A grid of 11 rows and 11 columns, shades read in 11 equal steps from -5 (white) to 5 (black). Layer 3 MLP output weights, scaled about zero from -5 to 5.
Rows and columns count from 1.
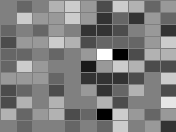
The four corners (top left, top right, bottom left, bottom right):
0 -1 0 3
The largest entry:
5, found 2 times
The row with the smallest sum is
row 1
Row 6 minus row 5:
0 -4 -1 -1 0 5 4 -8 -4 4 4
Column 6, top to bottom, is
-1 -1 3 2 -1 4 3 -1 0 1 0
